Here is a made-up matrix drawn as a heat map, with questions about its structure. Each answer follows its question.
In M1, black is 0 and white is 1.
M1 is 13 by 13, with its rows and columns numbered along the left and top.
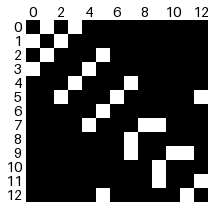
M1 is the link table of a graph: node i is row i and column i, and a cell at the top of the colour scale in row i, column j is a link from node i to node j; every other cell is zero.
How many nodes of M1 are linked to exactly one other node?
3
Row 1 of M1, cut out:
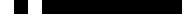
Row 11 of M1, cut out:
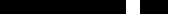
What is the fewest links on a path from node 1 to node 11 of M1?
4
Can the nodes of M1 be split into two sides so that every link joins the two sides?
yes
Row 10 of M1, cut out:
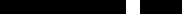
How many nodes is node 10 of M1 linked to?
1
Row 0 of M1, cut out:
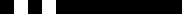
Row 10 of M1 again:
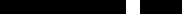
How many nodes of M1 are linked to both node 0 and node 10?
0
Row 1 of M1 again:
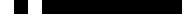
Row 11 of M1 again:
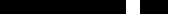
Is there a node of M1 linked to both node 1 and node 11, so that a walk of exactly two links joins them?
no
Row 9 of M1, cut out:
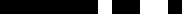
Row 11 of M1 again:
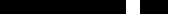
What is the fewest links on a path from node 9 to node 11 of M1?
1
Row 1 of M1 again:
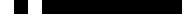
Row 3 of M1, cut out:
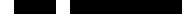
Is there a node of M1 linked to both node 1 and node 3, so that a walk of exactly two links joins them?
yes
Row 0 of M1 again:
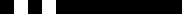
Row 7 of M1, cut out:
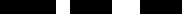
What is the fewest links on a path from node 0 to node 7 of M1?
3
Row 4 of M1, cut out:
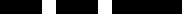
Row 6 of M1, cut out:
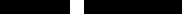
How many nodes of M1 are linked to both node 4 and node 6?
0
